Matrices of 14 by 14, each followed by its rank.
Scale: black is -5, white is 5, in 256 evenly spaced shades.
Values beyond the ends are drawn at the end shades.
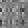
two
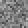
full rank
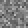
full rank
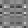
one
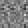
three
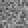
full rank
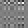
one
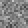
full rank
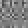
two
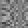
two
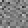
three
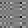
one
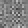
three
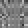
two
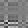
one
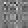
two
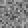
full rank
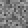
full rank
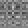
two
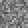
full rank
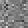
three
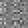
three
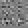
three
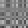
one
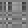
one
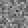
full rank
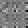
two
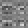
two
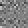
three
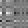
one
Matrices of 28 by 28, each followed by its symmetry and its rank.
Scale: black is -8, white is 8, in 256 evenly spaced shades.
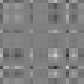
symmetric, rank one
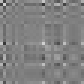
symmetric, rank two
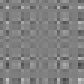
symmetric, rank one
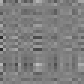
neither, rank two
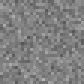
neither, full rank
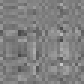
neither, rank three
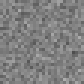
neither, full rank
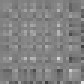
symmetric, rank two
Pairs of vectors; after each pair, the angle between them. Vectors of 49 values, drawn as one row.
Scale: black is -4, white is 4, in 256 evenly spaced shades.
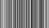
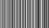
partly opposed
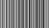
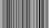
partly aligned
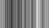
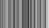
orthogonal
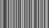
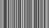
nearly parallel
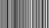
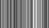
orthogonal
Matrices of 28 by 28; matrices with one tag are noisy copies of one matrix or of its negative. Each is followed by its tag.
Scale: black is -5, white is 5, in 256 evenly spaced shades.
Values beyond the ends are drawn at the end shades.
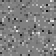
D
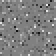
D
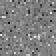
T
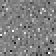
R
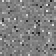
D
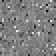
D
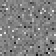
R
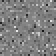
D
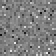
R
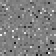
R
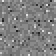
D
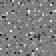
T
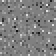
D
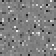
D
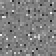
T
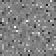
D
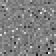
R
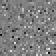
R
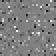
D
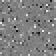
D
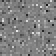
D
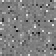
D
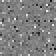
D
